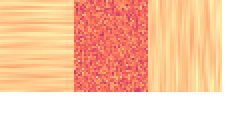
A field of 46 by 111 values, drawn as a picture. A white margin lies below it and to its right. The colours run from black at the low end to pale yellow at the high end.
It is made of 1 by 3 panels. Panel 1,1: very high, streaked across, faint in contrast. Panel 1,2: high, fine-grained. Panel 1,3: very high, streaked downward, faint in contrast.
